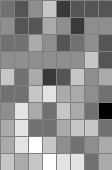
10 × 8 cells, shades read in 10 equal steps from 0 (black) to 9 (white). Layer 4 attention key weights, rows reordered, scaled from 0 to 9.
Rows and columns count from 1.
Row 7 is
5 8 6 4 7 6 4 0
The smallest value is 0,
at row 7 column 8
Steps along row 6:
same up up down same down down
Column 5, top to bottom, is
2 5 3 5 3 6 7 6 5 8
